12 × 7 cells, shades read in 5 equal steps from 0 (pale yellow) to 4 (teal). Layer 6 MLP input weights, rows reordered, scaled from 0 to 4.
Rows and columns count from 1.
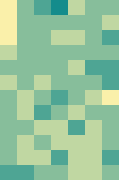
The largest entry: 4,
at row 1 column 4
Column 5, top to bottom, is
1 2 1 2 1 2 2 1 3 1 1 1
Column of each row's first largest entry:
4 2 7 2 6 7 4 3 5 1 4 1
